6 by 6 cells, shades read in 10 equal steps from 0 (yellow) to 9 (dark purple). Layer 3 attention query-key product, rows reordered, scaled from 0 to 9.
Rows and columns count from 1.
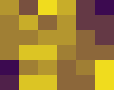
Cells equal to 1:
4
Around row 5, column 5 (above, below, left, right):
5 5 5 0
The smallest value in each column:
3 1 0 2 4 0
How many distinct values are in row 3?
4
